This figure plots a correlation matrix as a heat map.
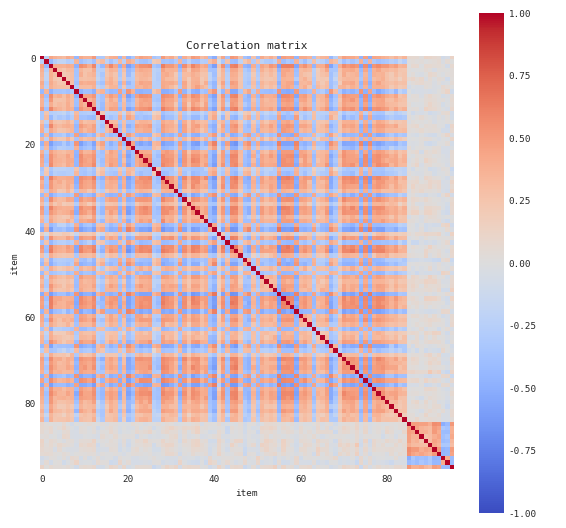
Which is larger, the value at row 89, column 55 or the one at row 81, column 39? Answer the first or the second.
the first
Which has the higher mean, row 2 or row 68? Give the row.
2
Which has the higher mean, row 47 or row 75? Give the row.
75
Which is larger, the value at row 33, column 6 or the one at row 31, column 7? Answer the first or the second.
the first
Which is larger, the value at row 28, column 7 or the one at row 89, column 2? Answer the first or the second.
the first
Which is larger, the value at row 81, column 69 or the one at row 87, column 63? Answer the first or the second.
the first
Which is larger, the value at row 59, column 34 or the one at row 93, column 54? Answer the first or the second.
the second
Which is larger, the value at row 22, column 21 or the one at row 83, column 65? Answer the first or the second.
the second
